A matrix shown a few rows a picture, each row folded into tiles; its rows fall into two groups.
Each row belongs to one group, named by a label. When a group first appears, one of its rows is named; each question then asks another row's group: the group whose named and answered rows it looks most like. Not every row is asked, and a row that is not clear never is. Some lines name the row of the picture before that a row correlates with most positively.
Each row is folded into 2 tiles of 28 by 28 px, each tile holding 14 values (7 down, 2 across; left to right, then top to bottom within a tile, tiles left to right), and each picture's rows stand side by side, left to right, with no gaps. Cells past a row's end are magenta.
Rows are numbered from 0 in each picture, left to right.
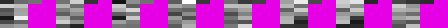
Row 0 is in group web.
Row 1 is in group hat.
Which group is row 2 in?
web
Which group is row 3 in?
hat
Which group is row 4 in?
web
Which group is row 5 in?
hat
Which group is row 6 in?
hat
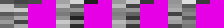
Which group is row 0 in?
web
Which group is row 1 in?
hat
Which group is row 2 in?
hat
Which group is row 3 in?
hat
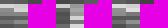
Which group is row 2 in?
web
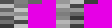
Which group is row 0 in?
web
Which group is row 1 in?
hat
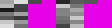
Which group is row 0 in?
hat
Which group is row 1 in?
web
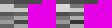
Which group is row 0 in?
web
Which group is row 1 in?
web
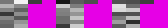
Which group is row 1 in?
web
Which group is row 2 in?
web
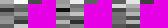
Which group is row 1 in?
hat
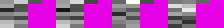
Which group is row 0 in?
hat
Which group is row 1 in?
hat
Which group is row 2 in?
hat
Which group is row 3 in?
web
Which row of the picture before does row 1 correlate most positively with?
1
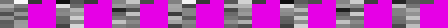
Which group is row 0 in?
hat
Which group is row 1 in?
web
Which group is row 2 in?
hat
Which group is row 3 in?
hat
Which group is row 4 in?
hat
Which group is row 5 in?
web
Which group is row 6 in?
hat
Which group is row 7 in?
web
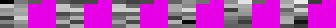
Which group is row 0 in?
web
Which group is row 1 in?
web
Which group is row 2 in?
web
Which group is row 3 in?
web
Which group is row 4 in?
hat
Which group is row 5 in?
hat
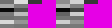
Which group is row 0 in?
hat
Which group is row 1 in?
hat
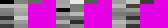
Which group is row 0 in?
web
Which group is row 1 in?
hat
